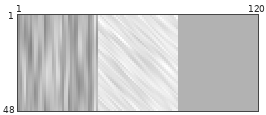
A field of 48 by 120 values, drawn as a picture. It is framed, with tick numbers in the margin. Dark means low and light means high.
The table splits into one row of 3 panels. Panel 1,1: high, streaked downward. Panel 1,2: very high, slanting down to the right, faint in contrast. Panel 1,3: high, flat.
